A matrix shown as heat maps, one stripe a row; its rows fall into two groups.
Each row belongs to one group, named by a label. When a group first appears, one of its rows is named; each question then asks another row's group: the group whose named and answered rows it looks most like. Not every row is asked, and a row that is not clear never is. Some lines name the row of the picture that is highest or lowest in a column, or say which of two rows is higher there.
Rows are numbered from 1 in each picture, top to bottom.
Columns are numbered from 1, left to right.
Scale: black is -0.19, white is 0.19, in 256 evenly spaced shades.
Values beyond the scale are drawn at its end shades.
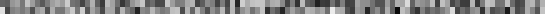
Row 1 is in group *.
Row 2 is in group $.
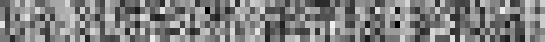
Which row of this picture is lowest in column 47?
2
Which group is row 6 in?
$
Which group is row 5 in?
*
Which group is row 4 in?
$
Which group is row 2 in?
$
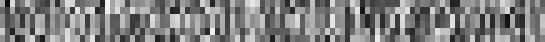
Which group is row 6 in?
*
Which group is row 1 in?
*
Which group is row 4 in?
$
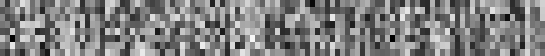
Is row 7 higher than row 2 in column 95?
No
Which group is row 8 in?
*
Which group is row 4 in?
$
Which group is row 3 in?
$
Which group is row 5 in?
*
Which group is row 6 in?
$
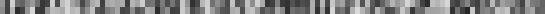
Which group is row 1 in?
*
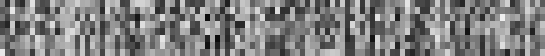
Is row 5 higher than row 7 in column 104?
No
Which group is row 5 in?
*
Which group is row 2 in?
*
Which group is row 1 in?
*
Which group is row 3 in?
$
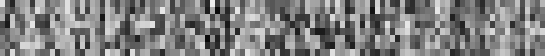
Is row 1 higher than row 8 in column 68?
Yes
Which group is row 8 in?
*
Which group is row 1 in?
$
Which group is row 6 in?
$
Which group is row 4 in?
*
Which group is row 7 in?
$
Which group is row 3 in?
*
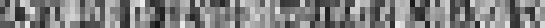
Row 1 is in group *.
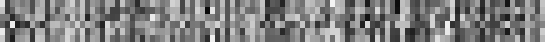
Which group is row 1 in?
$
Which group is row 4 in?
*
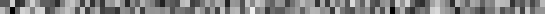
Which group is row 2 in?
$
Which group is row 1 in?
*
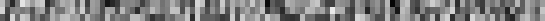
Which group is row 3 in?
*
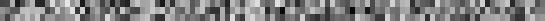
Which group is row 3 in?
*
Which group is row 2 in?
$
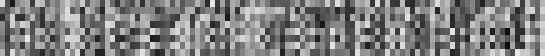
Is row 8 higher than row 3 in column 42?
No
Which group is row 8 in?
*
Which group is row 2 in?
*
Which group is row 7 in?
$
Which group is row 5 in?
$
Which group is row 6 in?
*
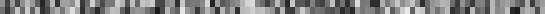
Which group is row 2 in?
*
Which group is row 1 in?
*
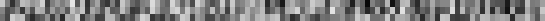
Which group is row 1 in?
$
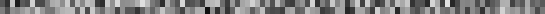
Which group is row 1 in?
*
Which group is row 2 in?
$
